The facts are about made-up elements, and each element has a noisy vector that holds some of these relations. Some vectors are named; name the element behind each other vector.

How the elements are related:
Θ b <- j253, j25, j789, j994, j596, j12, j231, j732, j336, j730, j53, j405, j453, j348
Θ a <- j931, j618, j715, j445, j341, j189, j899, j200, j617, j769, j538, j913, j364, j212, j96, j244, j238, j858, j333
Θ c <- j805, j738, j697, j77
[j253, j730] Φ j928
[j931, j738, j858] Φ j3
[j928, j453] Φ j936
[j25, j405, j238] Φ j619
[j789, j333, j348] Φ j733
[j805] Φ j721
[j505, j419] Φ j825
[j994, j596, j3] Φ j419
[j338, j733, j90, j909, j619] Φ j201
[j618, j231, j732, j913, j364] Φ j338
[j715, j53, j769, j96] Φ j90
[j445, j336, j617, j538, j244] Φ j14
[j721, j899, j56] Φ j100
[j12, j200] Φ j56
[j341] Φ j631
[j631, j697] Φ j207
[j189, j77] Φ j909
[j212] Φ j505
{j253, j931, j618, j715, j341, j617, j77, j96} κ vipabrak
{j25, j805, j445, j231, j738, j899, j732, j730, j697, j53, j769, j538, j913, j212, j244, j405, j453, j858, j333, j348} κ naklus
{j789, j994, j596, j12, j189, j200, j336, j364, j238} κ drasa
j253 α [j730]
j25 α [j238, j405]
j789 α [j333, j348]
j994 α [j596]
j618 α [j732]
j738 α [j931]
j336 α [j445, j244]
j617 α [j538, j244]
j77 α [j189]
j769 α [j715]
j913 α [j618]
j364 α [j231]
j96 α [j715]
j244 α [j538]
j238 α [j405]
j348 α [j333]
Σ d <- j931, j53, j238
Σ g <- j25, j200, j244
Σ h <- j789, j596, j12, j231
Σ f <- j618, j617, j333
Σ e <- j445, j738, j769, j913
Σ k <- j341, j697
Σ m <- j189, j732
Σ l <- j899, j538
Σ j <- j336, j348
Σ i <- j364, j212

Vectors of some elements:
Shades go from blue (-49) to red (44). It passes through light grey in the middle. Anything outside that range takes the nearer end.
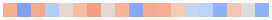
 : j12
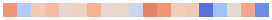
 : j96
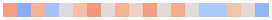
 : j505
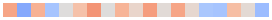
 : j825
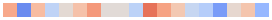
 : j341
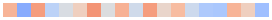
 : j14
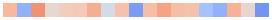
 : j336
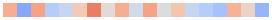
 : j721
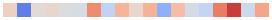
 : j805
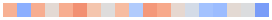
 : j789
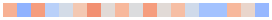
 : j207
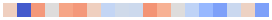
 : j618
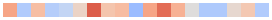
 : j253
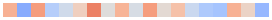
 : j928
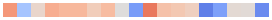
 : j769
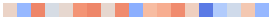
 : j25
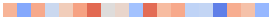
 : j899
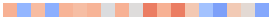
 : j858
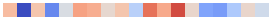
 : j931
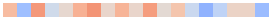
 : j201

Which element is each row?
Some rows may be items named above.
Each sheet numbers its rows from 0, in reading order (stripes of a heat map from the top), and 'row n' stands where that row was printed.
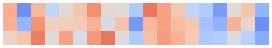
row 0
j341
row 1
j336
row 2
j364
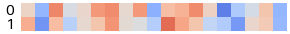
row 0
j25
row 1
j341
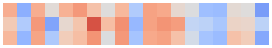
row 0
j789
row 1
j730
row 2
j453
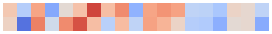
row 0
j730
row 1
j732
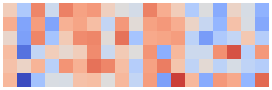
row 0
j189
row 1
j994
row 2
j405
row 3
j697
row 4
j231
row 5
j738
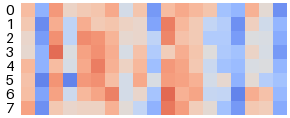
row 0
j336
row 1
j445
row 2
j333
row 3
j348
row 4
j53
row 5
j596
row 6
j538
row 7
j617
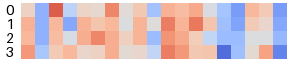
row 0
j200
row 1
j858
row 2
j53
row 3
j96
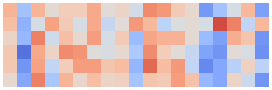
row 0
j715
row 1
j77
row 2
j244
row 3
j913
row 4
j238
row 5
j212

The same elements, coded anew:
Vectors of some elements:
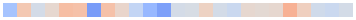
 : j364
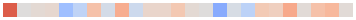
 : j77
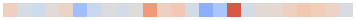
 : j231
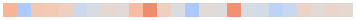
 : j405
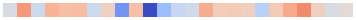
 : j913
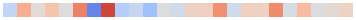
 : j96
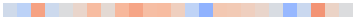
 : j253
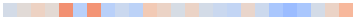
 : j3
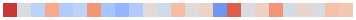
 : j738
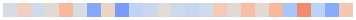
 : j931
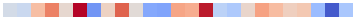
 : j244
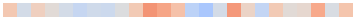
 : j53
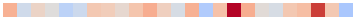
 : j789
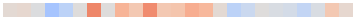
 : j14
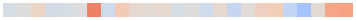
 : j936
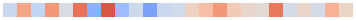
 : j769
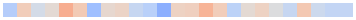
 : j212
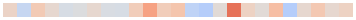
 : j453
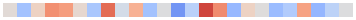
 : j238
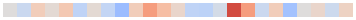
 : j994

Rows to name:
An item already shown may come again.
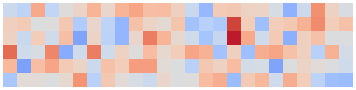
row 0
j253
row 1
j732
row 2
j596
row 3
j697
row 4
j25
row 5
j200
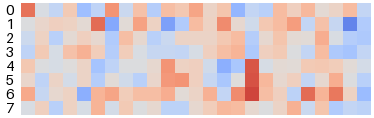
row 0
j805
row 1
j617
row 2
j899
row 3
j858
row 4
j231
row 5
j12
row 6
j348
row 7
j445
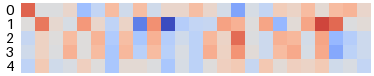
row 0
j77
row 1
j618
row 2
j341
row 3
j341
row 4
j189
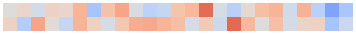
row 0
j538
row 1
j336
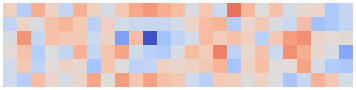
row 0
j336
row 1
j858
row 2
j913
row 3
j333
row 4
j899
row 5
j730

